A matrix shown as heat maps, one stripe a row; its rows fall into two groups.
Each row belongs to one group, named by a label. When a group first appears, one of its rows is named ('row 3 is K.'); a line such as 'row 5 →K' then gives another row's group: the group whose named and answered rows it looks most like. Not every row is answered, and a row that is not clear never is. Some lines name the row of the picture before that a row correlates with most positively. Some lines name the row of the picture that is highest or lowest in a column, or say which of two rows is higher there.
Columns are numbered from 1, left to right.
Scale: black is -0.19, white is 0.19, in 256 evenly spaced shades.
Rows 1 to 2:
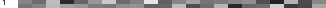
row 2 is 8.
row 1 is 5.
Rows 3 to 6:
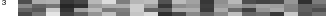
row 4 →5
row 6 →5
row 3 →5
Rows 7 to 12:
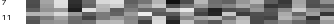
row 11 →5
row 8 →5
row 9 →8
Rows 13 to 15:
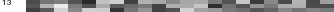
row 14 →8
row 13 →5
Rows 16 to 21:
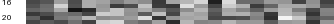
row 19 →5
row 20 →8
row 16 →8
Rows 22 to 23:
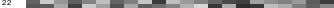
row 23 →8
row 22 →8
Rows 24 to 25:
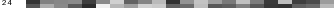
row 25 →5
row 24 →5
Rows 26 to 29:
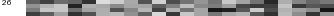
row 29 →5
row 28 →8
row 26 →5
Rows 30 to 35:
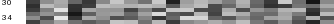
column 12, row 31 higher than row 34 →No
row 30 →5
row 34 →8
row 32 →8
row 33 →5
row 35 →5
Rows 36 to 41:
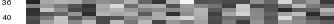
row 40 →8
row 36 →8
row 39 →5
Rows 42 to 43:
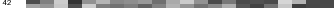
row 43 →8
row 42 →8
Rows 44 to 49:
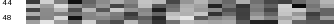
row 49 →8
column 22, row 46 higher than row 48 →No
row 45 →8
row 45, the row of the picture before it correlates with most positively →43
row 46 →8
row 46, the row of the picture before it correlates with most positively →42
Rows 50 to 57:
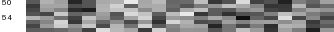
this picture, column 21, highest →52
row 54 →8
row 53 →8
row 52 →5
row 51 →5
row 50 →5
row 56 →8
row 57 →5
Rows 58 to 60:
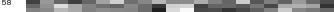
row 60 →8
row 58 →5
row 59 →8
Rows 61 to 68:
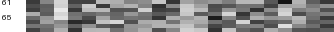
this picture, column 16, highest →66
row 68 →8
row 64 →8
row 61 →5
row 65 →8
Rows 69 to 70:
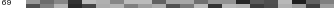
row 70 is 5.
